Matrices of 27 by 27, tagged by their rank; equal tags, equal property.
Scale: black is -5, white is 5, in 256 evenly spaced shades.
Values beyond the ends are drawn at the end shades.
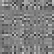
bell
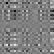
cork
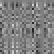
cork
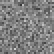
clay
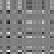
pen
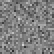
clay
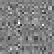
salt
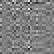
bell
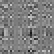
bell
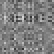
bell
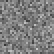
clay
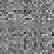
salt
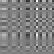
pen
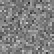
clay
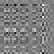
cork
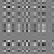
pen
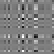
pen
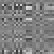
cork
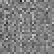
salt
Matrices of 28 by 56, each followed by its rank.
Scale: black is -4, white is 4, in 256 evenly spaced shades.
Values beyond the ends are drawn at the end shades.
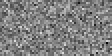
full rank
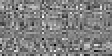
five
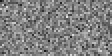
full rank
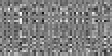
three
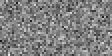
full rank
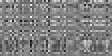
three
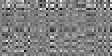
three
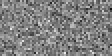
full rank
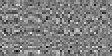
five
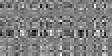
three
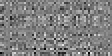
five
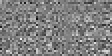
five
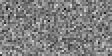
full rank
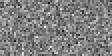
full rank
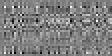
three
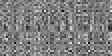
five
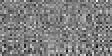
five
